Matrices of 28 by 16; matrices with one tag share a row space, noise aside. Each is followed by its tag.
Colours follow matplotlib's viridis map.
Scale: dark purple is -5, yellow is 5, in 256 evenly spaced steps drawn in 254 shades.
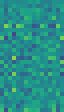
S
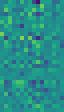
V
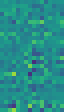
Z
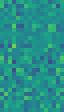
S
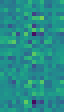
Z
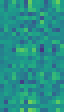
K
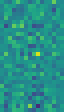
V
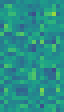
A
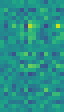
K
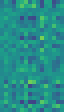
K
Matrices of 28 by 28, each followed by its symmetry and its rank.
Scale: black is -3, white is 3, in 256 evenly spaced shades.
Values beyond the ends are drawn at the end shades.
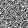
symmetric, full rank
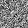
symmetric, full rank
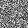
neither, full rank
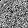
symmetric, full rank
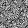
symmetric, full rank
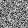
neither, full rank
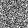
neither, full rank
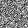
symmetric, full rank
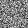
neither, full rank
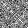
symmetric, full rank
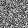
symmetric, full rank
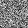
neither, full rank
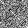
symmetric, full rank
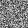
neither, full rank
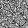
symmetric, full rank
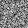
symmetric, full rank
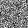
neither, full rank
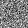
neither, full rank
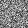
symmetric, full rank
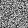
neither, full rank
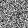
neither, full rank
